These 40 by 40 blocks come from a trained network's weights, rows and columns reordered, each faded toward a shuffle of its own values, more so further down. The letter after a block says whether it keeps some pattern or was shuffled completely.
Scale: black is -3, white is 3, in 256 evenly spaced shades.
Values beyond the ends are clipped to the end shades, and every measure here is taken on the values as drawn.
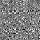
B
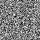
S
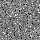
S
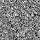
B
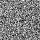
S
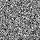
S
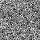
S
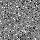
S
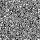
S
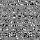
B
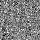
S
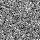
S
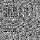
B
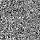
B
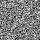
S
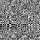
B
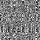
B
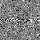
B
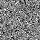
S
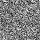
S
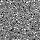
S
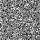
S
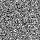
S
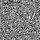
S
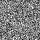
S
